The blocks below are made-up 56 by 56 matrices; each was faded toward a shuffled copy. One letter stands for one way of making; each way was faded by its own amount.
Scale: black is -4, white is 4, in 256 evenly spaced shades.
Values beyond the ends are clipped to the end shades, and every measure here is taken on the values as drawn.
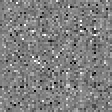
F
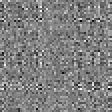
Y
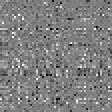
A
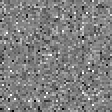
F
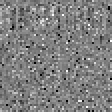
F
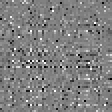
A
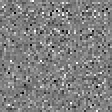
F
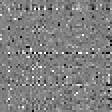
A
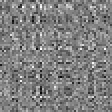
Y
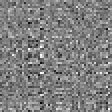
Y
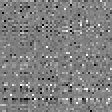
A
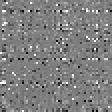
A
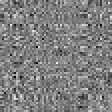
Y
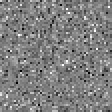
F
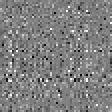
A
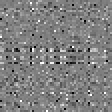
A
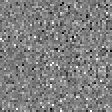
F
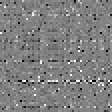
A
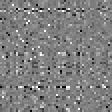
A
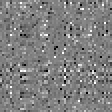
A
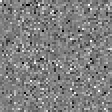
F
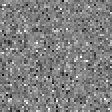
F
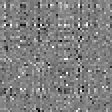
A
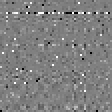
A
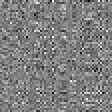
Y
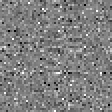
F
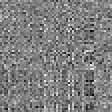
Y
